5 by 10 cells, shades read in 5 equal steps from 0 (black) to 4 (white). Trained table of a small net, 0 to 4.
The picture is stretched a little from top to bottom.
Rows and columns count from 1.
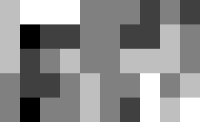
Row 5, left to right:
2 0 2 2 3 2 1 4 3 4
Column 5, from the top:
2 2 2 3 3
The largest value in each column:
3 4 4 4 3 2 3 4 3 4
